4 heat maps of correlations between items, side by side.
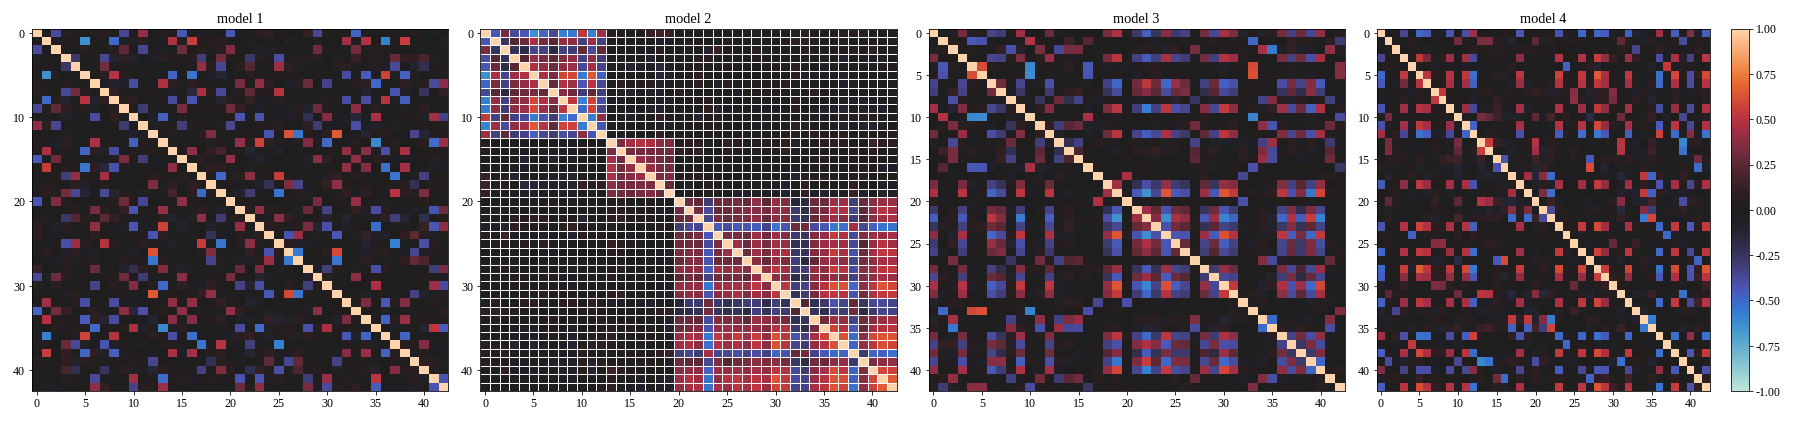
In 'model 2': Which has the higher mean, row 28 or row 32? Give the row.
28
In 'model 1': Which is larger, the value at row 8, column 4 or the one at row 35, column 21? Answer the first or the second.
the first
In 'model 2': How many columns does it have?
43
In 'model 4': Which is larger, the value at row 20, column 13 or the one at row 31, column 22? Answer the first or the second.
the first
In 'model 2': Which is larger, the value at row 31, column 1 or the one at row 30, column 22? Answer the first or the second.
the second
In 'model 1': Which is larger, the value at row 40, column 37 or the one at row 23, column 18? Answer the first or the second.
the first
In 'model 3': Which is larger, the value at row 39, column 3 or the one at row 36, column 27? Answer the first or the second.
the second
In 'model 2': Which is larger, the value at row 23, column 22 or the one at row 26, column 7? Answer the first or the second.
the second
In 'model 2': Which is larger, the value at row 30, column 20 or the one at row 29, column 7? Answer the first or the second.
the first
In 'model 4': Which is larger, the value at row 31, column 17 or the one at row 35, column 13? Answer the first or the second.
the second
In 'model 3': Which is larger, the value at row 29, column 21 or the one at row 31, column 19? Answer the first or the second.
the second
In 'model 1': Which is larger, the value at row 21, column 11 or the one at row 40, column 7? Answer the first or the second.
the first
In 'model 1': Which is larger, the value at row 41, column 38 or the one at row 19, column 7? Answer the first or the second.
the first
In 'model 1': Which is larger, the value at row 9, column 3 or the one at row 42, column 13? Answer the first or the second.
the second
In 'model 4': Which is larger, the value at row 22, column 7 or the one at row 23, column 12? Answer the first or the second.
the first
